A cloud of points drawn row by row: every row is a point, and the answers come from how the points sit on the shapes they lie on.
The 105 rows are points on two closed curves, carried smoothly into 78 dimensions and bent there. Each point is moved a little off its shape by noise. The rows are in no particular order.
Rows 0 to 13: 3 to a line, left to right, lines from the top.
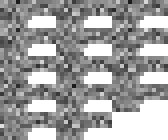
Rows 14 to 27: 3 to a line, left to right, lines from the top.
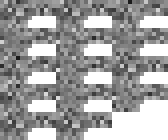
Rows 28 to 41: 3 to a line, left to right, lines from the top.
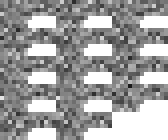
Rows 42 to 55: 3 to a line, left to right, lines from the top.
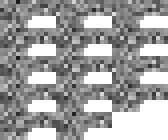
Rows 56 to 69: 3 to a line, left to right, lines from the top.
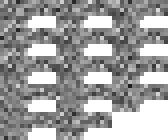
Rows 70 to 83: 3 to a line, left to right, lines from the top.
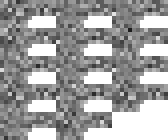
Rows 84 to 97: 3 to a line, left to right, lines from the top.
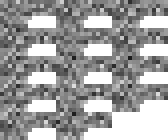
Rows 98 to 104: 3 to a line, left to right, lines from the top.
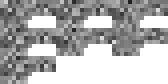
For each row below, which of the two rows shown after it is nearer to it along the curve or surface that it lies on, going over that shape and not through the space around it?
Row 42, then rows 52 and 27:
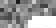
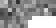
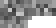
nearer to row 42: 52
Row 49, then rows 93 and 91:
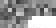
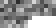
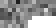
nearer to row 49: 93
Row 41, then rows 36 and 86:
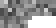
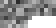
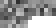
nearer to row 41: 86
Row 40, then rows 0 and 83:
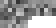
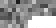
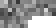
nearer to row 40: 83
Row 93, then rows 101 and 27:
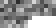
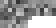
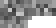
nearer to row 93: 101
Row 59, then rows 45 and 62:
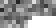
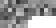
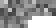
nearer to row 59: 45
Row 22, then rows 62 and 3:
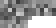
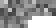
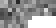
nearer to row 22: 62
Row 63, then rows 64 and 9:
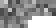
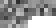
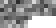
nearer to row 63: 64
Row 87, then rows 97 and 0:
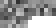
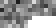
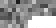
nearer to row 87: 97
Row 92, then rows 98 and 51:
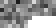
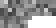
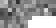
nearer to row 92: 51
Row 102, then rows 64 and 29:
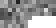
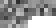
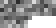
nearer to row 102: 29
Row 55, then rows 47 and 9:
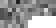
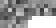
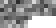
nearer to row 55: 9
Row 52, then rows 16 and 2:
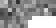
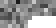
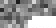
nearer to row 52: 16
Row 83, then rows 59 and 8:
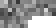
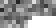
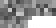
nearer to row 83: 8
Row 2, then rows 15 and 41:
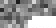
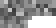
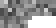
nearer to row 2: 41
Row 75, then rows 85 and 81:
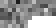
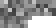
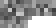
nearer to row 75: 85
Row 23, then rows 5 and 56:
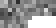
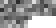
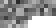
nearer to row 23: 5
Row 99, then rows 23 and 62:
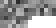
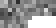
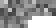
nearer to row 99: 62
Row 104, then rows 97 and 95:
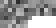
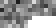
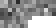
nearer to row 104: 97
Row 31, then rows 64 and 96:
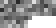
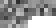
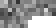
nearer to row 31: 64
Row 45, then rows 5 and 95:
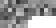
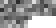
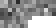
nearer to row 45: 5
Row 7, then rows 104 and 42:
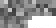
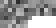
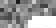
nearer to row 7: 104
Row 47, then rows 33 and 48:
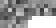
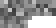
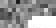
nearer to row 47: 33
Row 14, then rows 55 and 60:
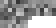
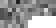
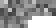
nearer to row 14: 60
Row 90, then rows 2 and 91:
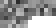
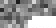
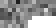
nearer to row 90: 2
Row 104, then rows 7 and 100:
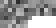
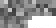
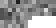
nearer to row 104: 7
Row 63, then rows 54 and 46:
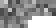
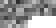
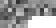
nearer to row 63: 46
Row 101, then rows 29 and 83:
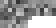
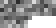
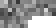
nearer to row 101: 29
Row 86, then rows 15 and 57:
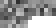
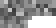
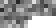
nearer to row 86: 15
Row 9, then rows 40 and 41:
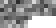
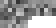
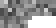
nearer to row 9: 40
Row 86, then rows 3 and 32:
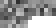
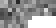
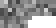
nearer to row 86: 32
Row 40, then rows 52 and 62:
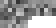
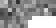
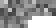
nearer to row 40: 62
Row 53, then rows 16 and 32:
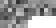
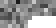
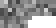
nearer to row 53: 32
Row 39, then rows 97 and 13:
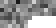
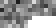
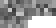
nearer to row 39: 97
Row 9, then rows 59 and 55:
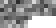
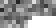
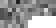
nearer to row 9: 59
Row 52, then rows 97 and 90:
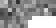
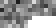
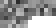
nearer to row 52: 97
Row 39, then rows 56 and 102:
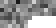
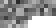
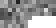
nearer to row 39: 102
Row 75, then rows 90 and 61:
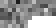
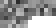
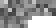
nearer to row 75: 61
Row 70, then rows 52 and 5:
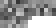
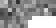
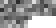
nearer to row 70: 5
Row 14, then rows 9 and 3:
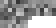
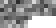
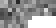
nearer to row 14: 9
